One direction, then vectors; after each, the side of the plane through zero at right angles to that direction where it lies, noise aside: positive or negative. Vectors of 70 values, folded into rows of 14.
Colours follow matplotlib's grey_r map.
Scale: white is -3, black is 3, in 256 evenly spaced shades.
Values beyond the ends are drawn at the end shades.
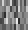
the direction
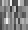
positive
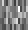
positive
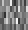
positive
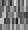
negative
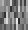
positive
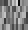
negative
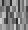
negative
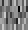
negative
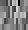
negative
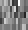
positive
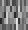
positive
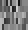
negative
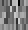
negative
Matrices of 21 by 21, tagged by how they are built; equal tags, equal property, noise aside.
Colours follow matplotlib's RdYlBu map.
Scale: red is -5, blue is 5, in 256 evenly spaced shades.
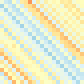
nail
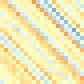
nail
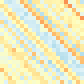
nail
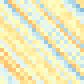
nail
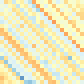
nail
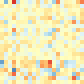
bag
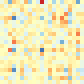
bag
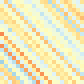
nail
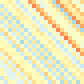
nail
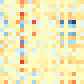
bag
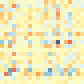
bag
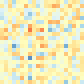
bag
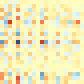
bag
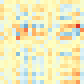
bag
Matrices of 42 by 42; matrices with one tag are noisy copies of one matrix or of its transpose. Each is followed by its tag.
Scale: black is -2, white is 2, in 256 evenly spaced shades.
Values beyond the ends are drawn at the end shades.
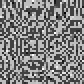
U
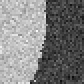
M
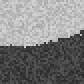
M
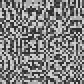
U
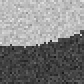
M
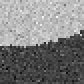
M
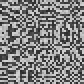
U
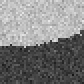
M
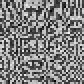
U
